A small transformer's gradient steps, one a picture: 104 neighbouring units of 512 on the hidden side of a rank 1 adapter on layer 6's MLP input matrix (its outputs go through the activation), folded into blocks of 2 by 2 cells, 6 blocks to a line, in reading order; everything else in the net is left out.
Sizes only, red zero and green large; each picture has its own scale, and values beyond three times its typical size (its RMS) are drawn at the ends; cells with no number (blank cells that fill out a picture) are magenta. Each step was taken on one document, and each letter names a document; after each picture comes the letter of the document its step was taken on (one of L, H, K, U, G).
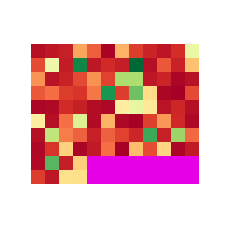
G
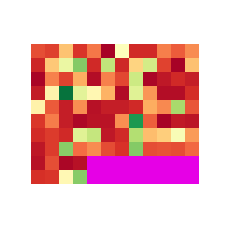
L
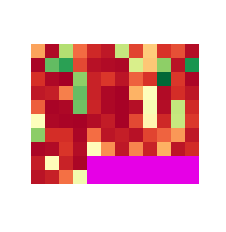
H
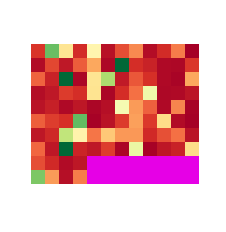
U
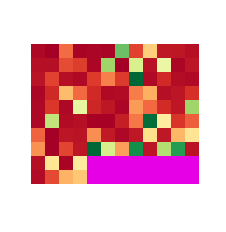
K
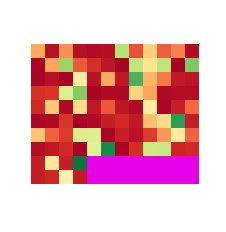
H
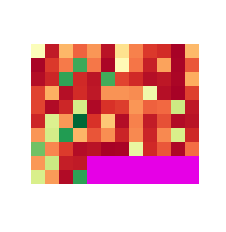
U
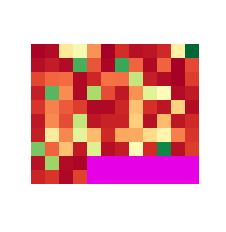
U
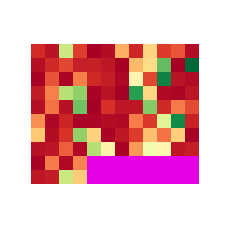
H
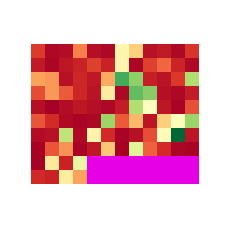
G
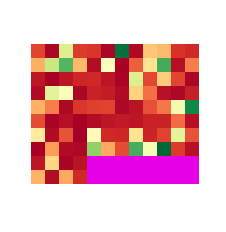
L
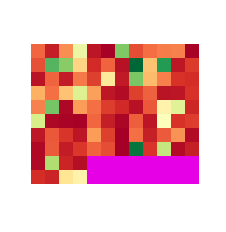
L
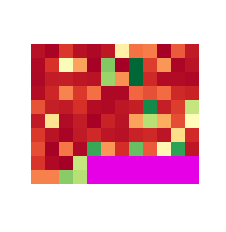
K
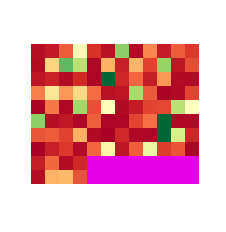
L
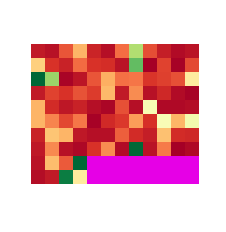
G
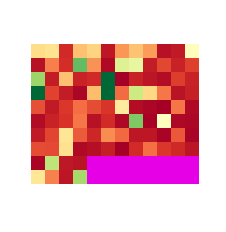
U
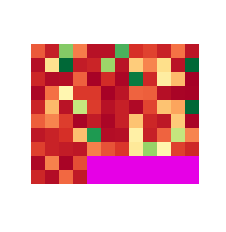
H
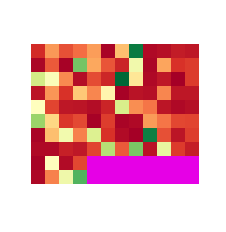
G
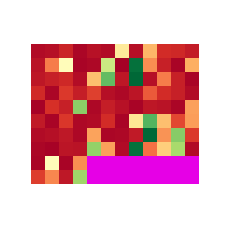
K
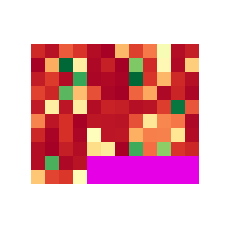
H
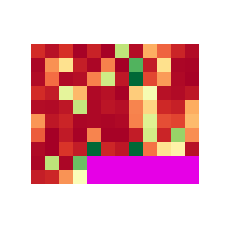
K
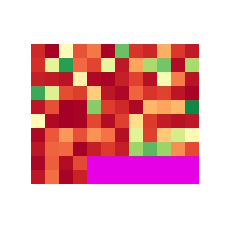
L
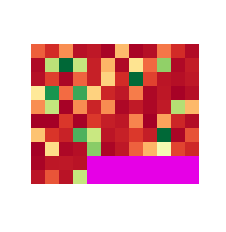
L
